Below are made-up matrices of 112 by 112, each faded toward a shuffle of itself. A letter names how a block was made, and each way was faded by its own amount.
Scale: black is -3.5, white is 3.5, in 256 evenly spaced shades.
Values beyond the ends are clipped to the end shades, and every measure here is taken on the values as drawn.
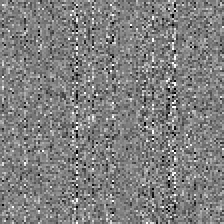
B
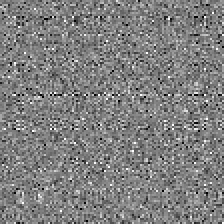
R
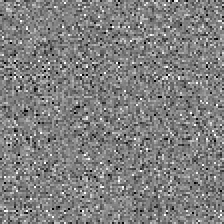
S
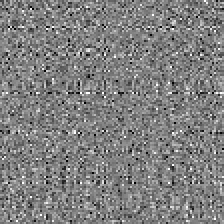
R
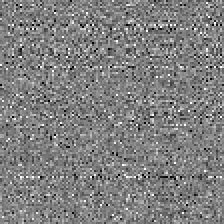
R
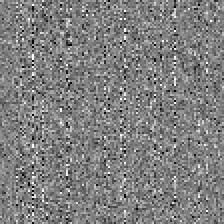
B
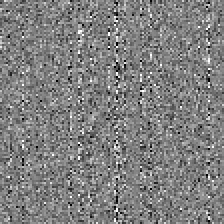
B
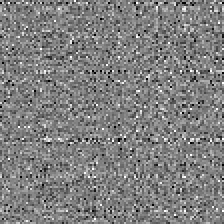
R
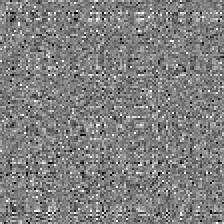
R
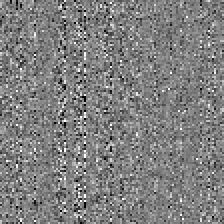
B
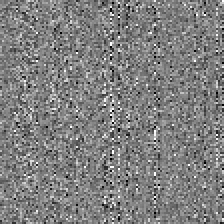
B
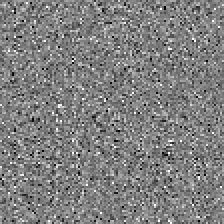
S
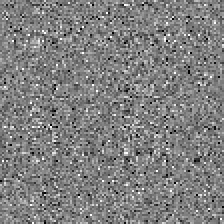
S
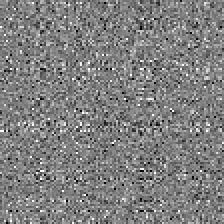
R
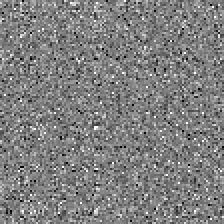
S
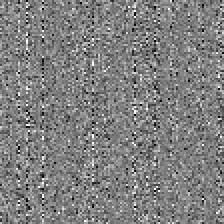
B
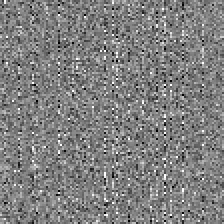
B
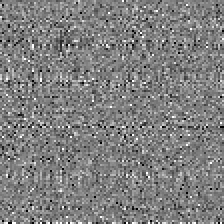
R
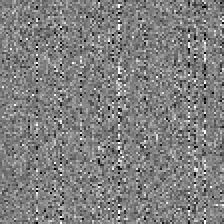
B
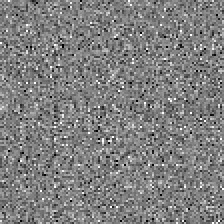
S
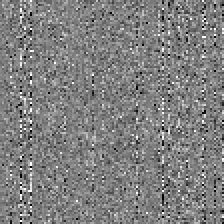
B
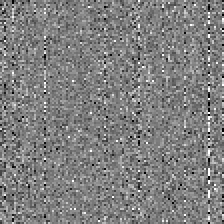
B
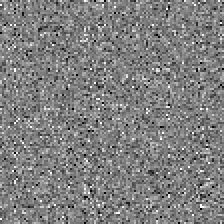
S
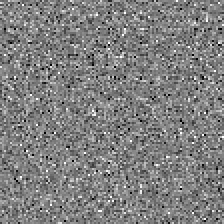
S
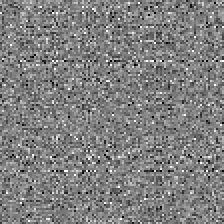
R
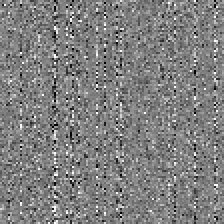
B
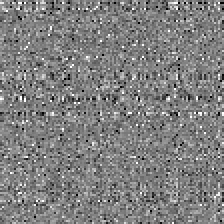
R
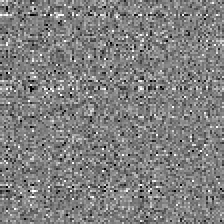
R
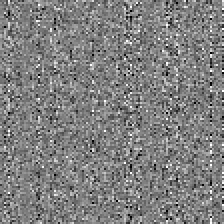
B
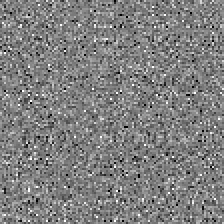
S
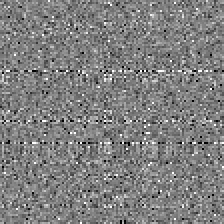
R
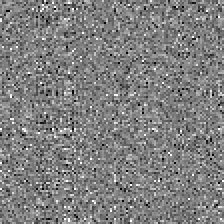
S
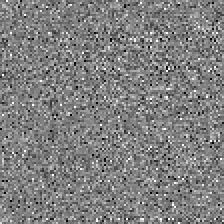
S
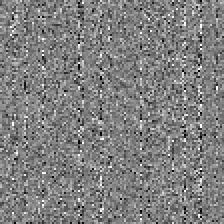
B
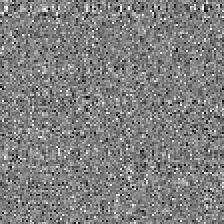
S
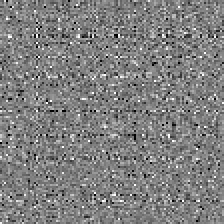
R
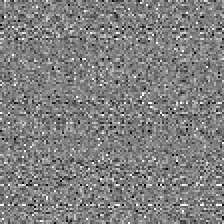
R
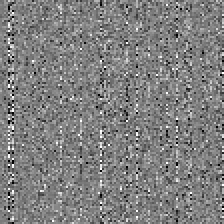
B
